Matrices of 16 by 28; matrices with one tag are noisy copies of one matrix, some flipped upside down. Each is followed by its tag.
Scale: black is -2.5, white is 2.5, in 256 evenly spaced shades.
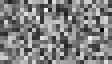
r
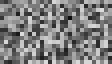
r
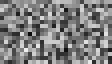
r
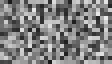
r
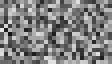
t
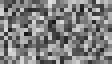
t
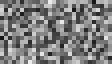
t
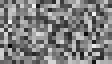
t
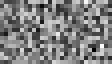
r
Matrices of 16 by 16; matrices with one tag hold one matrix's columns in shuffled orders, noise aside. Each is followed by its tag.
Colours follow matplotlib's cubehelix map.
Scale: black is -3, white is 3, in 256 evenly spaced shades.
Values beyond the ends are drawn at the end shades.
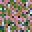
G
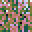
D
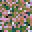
G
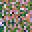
G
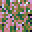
D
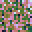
D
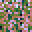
D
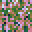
D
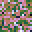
G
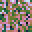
D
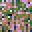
D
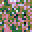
D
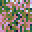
D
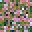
G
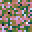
G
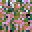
D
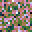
G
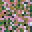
G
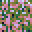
D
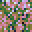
D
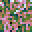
D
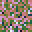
G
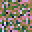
G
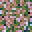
G
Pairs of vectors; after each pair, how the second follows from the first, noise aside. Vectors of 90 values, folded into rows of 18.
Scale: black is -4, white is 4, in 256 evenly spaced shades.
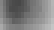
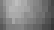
negated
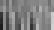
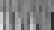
negated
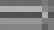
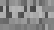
sign-scrambled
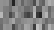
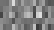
negated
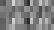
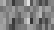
negated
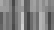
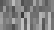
sign-scrambled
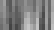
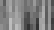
negated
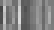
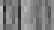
negated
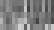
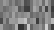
sign-scrambled
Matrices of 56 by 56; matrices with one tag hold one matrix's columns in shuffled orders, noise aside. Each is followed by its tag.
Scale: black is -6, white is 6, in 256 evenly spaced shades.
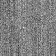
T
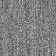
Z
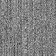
T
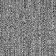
Z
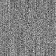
Z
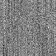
T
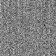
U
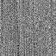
T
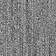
T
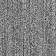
T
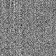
U
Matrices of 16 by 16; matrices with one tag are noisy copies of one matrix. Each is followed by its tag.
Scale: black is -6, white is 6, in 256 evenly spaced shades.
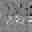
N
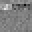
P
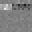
P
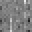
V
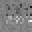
N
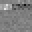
P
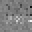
N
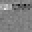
P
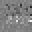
N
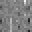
V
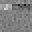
P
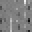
V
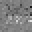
N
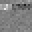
P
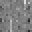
V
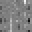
V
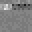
P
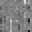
V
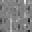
V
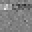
P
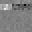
P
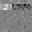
P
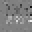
N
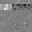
P
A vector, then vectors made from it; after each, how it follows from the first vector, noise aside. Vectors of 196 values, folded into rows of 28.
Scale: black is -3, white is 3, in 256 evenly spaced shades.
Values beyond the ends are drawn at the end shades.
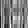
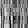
negated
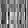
wrapped around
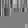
partly zeroed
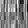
reversed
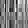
wrapped around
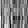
negated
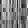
wrapped around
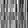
reversed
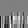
partly zeroed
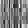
wrapped around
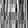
reversed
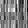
reversed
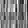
reversed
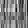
reversed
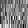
sign-scrambled
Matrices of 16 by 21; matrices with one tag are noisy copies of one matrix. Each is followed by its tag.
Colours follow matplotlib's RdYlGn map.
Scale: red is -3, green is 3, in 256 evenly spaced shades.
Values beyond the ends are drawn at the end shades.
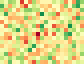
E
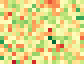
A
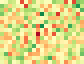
E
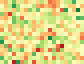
A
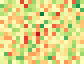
E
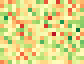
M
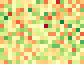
M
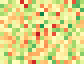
E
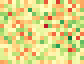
M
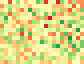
M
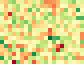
A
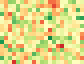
A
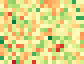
A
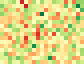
E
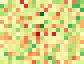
E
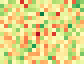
E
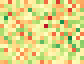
M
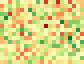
M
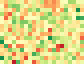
A
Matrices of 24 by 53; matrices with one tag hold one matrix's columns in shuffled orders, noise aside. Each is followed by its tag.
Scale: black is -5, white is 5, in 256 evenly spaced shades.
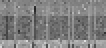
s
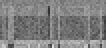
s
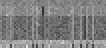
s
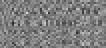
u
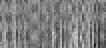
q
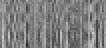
q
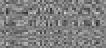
u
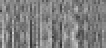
q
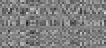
u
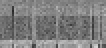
s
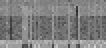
s
